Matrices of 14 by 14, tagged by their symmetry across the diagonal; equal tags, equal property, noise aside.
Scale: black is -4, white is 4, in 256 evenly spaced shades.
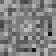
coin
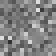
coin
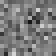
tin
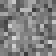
tin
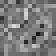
coin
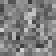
tin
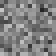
tin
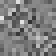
coin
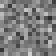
tin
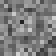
coin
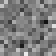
coin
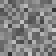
coin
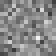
coin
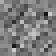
coin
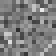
coin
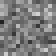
tin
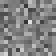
tin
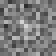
coin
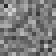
coin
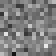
tin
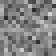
tin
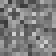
coin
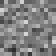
tin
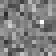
tin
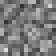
coin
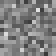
tin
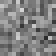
tin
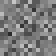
coin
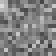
tin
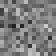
tin
